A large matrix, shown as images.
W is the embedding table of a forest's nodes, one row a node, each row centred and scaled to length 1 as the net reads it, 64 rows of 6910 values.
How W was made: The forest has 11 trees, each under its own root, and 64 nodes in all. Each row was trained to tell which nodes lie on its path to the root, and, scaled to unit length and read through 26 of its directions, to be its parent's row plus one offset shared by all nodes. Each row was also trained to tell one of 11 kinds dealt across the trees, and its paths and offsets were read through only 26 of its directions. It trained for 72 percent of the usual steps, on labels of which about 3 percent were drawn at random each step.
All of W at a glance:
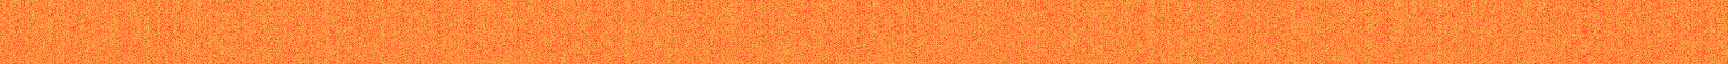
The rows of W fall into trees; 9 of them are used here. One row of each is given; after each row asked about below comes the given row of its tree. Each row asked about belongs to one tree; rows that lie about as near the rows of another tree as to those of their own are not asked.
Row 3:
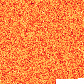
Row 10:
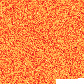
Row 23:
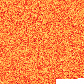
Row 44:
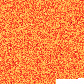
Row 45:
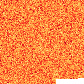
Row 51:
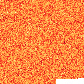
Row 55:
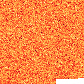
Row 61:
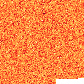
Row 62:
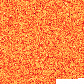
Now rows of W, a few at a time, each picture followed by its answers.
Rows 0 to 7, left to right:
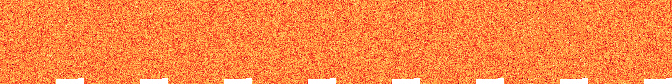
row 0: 61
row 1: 45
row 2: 61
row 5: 62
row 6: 61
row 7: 44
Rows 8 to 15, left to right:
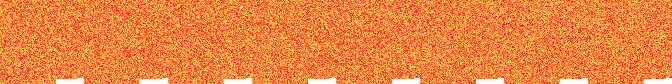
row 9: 44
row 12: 3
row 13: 23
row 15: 55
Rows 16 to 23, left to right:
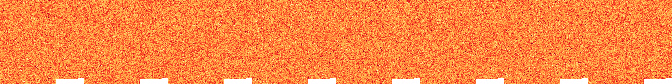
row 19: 62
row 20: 51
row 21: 62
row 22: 45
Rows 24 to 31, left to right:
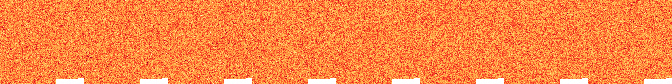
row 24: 61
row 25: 61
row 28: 10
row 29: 23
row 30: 62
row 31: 61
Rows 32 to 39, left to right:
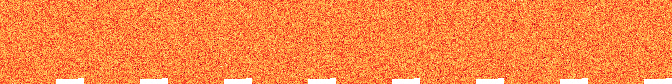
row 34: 55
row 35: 45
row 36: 23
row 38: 62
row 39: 55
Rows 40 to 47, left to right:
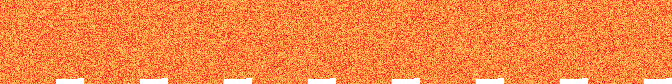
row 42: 44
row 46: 51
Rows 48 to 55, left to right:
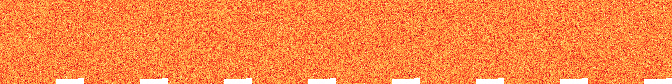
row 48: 62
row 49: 55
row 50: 51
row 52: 61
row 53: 51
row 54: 62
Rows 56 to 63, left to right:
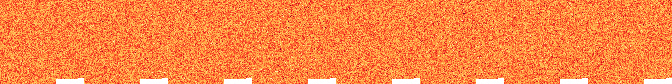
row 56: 62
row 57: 61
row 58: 44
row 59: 3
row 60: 10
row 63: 44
